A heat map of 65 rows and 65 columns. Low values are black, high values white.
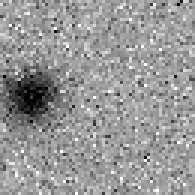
Ninth with the lowest average: middle left. Histogram: skewed, a long tail of low values. Odd rows or columns: none. Stripes: none. Dips: one, in the middle left.
